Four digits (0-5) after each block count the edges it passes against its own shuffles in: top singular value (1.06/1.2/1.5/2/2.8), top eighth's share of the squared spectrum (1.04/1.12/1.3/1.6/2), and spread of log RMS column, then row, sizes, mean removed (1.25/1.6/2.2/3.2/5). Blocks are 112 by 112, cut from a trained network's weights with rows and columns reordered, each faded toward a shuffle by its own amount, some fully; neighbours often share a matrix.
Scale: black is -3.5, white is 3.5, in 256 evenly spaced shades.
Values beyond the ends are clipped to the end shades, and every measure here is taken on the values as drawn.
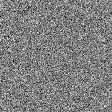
1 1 0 0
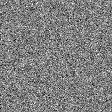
2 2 0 0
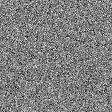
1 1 0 0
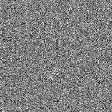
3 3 2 2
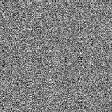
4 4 2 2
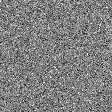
0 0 0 0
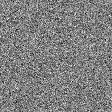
1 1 0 0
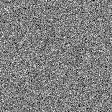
0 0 0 0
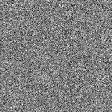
3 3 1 1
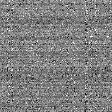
3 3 3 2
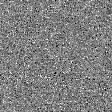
0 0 0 0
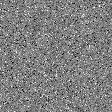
0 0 0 0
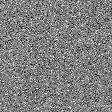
0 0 0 0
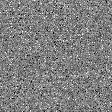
1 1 0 0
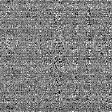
3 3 4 2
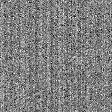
3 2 0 2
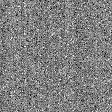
2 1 0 0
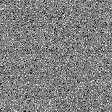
1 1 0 0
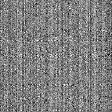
4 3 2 3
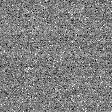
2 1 1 0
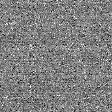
2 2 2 0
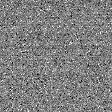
1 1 1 0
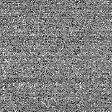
3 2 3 1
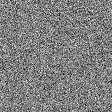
1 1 0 0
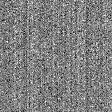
3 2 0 1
